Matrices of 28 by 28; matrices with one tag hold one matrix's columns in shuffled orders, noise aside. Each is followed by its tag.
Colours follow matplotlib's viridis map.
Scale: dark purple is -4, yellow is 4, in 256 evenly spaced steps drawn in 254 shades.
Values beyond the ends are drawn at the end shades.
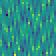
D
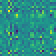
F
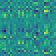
F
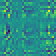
F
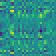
F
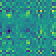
F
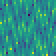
D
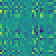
F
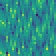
D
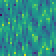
D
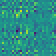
F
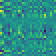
F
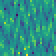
D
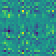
F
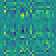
F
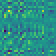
F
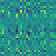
F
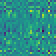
F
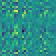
F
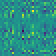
F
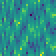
D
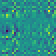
F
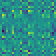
F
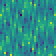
D
